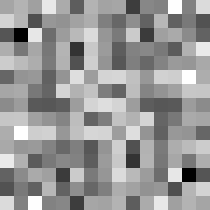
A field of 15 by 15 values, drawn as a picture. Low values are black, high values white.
No row or column stands out. There is no seam. It looks the same turned upside down. No overall slope runs across the table. The values follow a bell shape.
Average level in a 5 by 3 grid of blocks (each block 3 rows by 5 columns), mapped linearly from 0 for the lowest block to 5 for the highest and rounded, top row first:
220 | 224 | 151 | 422 | 022
